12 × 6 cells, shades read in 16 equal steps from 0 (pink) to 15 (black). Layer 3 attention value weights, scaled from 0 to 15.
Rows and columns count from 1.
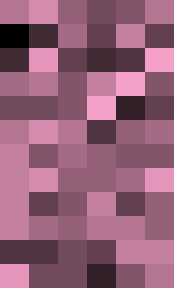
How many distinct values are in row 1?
5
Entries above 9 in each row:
0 2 3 0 1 1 0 0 0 0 2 1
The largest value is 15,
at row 2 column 1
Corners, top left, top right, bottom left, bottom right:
4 4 1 4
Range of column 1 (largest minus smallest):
14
